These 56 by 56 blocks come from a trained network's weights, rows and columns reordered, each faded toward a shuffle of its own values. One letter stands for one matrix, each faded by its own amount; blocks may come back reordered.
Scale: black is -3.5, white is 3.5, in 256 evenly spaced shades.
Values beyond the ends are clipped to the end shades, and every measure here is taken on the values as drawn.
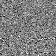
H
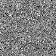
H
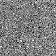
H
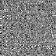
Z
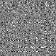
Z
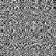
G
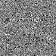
H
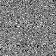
H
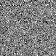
H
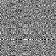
G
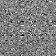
Z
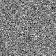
H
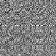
G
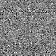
H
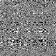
Z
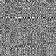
G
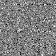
H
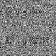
G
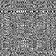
G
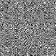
Z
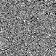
H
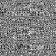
G
